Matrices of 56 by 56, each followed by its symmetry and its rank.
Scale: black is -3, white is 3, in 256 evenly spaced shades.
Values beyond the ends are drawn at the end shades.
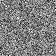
symmetric, full rank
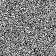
neither, full rank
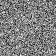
neither, full rank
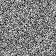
symmetric, full rank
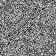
symmetric, full rank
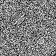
symmetric, full rank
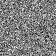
neither, full rank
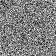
symmetric, full rank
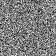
neither, full rank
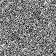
symmetric, full rank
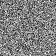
neither, full rank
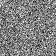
neither, full rank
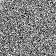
neither, full rank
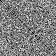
symmetric, full rank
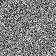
symmetric, full rank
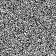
neither, full rank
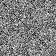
symmetric, full rank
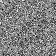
symmetric, full rank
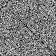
symmetric, full rank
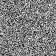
neither, full rank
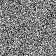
neither, full rank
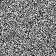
neither, full rank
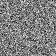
neither, full rank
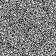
symmetric, full rank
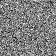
neither, full rank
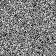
symmetric, full rank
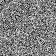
symmetric, full rank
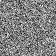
neither, full rank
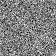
symmetric, full rank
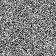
neither, full rank
